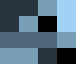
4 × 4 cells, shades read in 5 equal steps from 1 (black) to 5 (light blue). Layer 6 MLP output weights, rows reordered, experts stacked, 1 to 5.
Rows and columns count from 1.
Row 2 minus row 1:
0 2 -3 0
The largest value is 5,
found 2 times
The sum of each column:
11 13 10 15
